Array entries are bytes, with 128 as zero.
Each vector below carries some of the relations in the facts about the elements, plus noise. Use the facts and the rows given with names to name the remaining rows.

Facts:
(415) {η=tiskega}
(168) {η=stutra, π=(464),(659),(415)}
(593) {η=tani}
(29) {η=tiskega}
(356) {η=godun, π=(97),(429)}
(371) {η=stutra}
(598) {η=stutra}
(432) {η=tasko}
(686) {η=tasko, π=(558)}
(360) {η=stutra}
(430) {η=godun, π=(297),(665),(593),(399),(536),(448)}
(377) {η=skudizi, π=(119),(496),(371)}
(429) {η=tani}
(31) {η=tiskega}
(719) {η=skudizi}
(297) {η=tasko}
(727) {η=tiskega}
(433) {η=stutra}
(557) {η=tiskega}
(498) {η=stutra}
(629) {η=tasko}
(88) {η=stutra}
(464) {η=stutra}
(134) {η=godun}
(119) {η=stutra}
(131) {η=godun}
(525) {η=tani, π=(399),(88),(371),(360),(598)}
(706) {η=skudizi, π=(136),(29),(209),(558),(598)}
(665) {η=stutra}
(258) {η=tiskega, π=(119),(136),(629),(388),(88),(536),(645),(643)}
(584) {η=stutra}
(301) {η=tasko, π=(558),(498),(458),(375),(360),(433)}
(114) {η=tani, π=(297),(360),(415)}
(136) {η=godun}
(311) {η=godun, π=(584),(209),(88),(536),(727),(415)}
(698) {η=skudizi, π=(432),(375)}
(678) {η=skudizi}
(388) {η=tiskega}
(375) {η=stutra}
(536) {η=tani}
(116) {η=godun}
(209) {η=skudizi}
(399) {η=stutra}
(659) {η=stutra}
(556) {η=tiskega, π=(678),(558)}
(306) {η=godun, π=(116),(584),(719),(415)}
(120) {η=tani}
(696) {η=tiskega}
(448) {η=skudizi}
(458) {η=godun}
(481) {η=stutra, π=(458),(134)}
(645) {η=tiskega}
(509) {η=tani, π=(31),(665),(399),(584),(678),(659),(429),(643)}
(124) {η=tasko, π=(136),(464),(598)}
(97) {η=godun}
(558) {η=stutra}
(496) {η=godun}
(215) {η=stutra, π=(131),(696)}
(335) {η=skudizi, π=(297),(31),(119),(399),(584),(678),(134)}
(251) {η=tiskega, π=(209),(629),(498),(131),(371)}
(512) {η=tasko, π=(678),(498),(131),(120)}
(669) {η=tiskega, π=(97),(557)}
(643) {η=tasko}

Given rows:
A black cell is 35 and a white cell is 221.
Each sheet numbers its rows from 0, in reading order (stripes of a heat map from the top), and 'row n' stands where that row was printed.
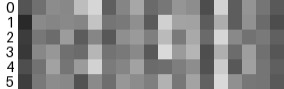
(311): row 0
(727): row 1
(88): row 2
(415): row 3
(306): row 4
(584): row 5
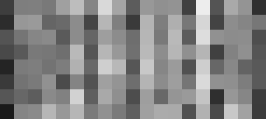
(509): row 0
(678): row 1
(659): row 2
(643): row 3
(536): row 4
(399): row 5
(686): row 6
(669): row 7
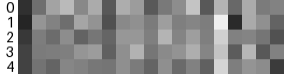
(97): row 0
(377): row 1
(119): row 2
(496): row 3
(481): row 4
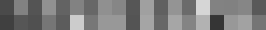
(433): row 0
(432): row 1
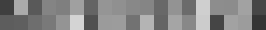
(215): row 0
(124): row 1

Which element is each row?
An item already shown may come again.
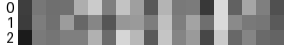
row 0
(114)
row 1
(88)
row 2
(536)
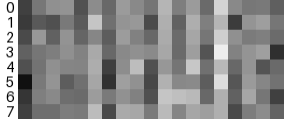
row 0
(584)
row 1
(432)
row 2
(498)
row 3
(168)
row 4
(136)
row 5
(448)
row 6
(31)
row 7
(629)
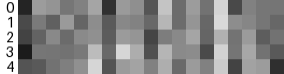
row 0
(209)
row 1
(360)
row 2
(134)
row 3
(593)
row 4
(124)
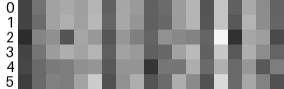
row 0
(356)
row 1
(356)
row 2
(335)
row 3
(356)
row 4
(458)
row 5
(430)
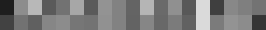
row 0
(719)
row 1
(481)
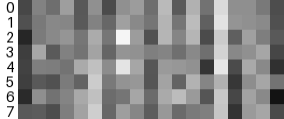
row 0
(598)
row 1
(659)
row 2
(429)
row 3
(215)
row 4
(509)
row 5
(432)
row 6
(258)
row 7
(301)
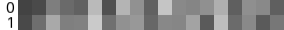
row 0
(297)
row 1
(116)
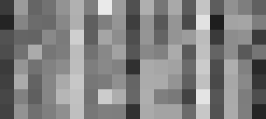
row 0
(120)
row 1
(698)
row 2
(686)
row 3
(116)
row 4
(556)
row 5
(251)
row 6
(525)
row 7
(556)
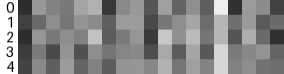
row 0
(706)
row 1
(134)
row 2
(29)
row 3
(375)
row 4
(371)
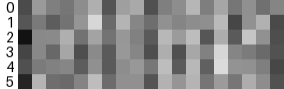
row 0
(131)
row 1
(512)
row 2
(557)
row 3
(558)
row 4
(464)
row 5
(696)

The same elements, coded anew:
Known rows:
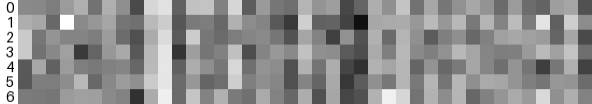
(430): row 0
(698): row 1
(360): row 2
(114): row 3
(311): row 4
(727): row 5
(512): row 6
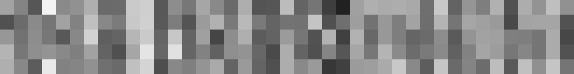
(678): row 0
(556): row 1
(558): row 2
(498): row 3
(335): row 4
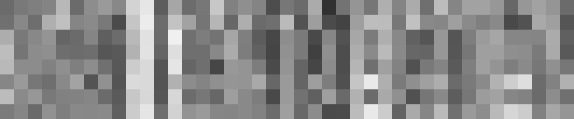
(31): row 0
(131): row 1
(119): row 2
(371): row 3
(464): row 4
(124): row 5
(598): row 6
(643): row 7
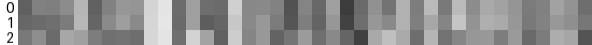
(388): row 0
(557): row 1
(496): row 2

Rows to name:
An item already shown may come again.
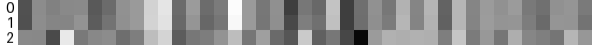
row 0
(258)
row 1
(258)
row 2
(209)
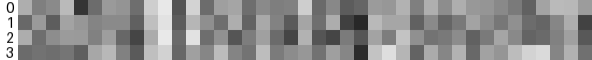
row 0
(120)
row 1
(306)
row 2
(215)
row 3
(686)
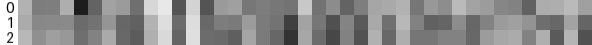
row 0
(429)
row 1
(88)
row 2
(375)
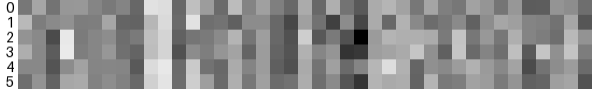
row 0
(136)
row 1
(433)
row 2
(209)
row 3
(335)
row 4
(356)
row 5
(116)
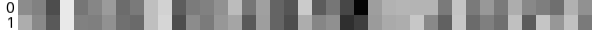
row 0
(209)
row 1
(335)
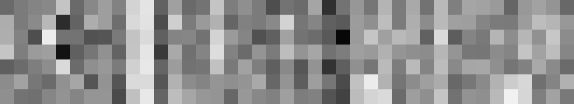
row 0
(31)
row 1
(593)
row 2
(377)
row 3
(525)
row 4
(696)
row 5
(124)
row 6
(297)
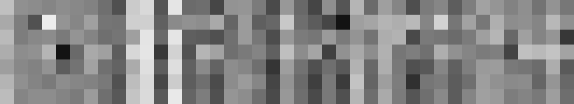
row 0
(464)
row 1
(448)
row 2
(481)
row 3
(509)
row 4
(584)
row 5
(168)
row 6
(659)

